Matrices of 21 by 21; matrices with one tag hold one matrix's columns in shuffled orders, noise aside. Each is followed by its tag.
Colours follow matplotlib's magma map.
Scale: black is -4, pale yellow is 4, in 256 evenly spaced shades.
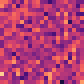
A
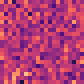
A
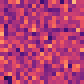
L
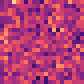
L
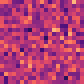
L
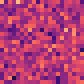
L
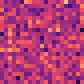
L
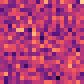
L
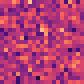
L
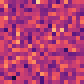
L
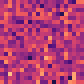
A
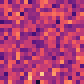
A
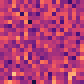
A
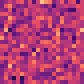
L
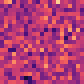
L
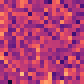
A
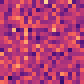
L
